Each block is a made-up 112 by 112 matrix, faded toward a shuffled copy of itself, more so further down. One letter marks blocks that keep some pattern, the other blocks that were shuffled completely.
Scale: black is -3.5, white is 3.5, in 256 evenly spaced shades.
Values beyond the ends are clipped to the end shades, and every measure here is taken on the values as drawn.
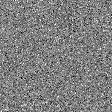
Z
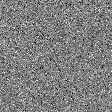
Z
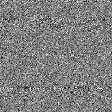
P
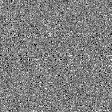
P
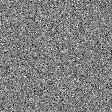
Z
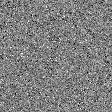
Z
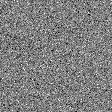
Z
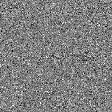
P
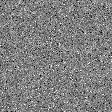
Z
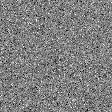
Z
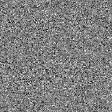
P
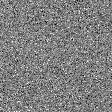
Z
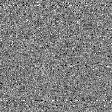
P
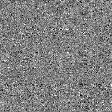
P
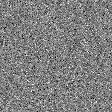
Z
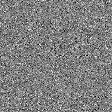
P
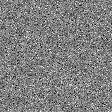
Z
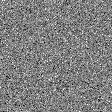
Z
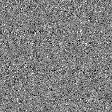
P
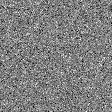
Z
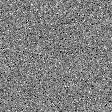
Z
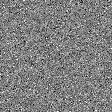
Z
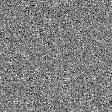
P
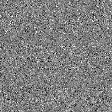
P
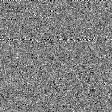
P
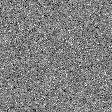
Z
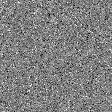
Z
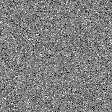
Z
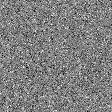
Z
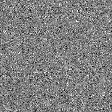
P
